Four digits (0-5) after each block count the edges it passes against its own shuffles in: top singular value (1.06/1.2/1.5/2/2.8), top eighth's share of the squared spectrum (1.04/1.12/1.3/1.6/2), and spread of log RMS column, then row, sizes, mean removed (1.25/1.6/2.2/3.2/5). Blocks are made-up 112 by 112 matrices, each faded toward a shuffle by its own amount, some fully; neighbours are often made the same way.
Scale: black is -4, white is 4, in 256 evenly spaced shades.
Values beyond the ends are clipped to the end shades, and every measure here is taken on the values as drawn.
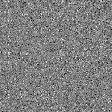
3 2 1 1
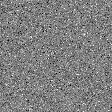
0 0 0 0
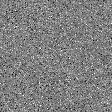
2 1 0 0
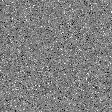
0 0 0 0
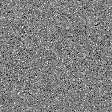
2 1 0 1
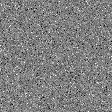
0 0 0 0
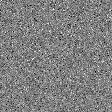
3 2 0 0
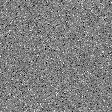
0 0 0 0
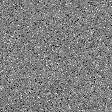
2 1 0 0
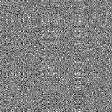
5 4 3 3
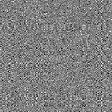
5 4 3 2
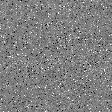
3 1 0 0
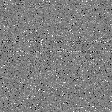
3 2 0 1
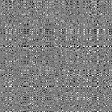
5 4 3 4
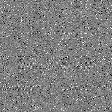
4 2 1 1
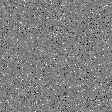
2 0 0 0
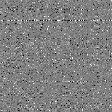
4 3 1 2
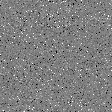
2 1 0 0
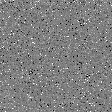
2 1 0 1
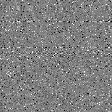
4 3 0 2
